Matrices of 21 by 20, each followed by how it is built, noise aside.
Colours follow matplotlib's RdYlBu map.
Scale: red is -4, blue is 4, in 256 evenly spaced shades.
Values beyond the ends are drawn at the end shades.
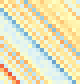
Toeplitz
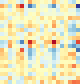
low rank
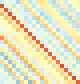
Toeplitz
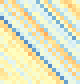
Toeplitz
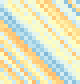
Toeplitz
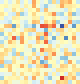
low rank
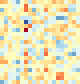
low rank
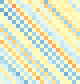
Toeplitz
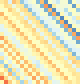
Toeplitz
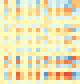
low rank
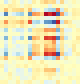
low rank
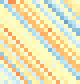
Toeplitz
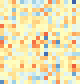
low rank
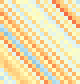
Toeplitz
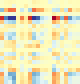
low rank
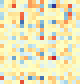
low rank
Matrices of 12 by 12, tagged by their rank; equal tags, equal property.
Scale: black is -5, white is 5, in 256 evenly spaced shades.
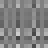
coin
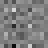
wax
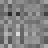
wax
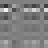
coin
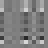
coin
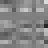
wax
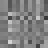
wax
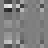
coin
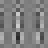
coin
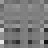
coin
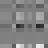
coin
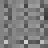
wax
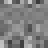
wax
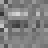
wax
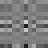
coin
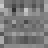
wax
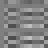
coin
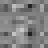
wax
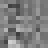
wax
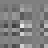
coin
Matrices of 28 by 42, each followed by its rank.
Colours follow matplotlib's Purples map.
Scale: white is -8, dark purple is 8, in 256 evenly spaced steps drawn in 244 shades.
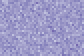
full rank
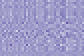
three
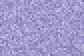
full rank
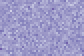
full rank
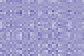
three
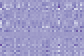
three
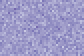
full rank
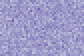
full rank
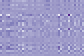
three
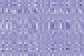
three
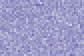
full rank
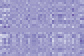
three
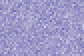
full rank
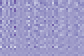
three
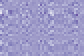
three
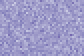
full rank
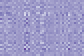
three
